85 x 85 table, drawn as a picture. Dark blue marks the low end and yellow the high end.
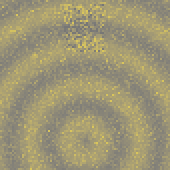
Roughest part: top middle. Rings: centred on the bottom middle. Odd patch: rougher, in the top middle.
